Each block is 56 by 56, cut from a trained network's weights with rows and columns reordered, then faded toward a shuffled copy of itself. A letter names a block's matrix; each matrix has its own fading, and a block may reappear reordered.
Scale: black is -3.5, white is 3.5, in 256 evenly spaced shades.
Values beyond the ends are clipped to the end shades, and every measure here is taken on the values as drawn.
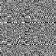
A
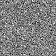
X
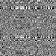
A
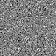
X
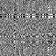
A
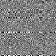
A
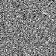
X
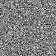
X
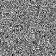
X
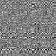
A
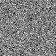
X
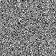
X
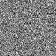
X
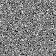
X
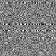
A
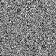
X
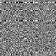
A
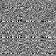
A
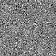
X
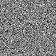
X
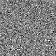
X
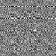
A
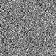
X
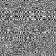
A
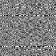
A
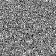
X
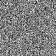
X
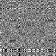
A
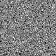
X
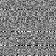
A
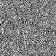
X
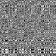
A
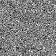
X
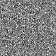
X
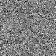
X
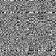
A
